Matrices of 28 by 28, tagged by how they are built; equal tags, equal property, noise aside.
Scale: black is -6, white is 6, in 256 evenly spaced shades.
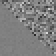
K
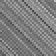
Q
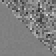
K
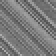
Q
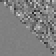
K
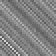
Q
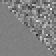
K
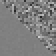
K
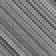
Q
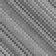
Q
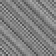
Q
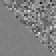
K
